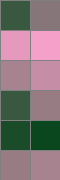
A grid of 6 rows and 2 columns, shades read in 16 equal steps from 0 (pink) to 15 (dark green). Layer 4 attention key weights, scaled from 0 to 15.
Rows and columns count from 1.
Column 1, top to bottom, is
12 1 5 12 14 6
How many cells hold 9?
0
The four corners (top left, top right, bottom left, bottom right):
12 7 6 5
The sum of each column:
50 36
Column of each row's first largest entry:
1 1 1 1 2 1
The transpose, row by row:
12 1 5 12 14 6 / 7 0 3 6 15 5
